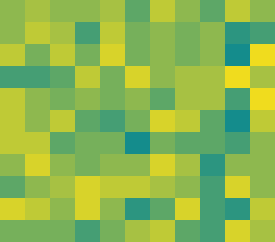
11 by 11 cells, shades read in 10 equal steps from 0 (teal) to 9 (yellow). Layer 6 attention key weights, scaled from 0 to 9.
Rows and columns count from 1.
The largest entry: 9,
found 3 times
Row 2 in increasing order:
1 2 2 4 4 5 5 5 6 7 7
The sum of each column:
60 60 55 52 56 47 61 57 38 43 66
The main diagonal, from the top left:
5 7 7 7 4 4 4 6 2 1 6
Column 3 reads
5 6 7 3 4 7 3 5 6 5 4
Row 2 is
5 7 6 2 7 4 5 4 5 1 2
